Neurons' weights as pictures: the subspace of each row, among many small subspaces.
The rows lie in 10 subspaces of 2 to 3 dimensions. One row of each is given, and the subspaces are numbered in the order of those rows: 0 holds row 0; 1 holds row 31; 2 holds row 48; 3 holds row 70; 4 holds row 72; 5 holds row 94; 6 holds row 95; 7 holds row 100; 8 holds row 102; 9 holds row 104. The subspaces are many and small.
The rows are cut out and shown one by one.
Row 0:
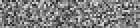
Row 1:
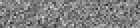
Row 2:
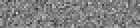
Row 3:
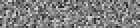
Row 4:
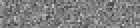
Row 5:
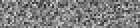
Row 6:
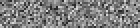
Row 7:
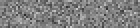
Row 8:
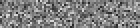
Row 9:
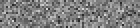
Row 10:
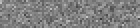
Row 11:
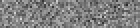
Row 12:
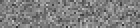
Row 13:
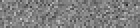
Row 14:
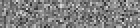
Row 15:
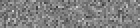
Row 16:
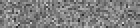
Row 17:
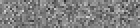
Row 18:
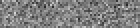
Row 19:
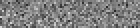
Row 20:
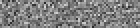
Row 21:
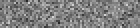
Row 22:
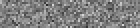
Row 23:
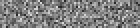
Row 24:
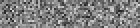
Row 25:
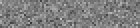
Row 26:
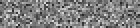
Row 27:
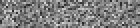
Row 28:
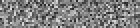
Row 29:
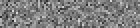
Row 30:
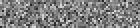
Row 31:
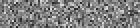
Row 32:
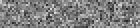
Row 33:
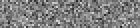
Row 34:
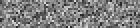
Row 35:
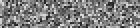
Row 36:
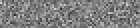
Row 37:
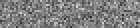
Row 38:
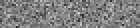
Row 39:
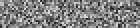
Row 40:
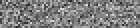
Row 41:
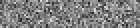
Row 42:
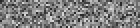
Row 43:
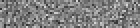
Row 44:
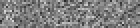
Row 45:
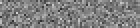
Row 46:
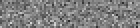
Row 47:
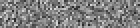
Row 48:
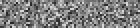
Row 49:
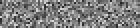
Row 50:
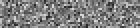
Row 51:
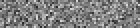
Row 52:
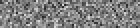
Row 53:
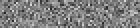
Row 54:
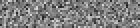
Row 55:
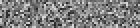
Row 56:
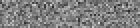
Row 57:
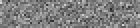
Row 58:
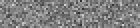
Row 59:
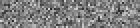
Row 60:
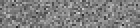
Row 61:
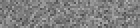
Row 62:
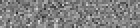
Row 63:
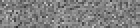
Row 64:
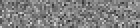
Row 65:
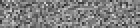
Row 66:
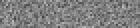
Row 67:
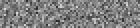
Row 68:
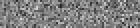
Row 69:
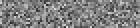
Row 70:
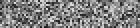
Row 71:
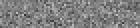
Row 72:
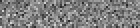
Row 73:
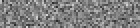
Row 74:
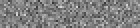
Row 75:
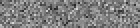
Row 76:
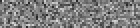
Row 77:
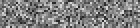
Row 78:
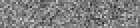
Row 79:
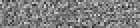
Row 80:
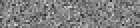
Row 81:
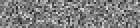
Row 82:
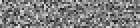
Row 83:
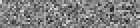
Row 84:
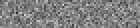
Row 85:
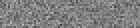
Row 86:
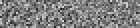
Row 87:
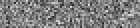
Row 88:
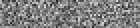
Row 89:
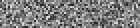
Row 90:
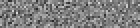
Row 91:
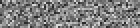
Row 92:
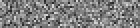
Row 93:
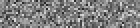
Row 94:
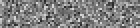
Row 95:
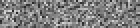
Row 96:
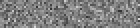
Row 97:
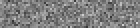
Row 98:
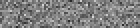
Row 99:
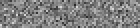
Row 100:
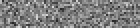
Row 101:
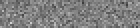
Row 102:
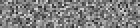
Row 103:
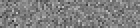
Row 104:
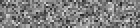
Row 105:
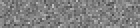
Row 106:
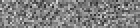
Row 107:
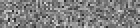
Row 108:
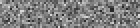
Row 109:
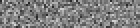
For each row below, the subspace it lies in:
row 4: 5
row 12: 9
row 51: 3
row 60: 5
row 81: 8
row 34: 9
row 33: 7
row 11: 0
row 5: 0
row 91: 0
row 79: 0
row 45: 1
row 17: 6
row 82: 7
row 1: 8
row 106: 0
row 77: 8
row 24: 6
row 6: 2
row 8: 2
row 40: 7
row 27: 6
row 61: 0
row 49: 1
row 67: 2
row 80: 5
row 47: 1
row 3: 2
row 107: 3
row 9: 9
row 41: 1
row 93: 9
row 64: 4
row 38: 5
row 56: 0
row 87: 3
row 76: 7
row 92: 5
